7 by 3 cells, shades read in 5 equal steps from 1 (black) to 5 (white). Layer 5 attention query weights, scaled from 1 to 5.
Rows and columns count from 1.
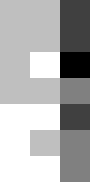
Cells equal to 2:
3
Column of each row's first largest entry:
1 1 2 1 1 1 1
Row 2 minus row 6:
-1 0 -1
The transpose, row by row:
4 4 4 4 5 5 5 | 4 4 5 4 5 4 5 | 2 2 1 3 2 3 3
